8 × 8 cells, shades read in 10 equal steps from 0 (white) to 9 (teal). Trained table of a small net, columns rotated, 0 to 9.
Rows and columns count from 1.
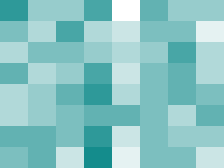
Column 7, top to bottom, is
4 5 7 6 6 3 4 5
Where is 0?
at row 1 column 5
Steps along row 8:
up down up down up same down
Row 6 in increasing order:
3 3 4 5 5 6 6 6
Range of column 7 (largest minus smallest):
4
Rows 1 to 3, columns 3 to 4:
4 7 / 7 3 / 5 4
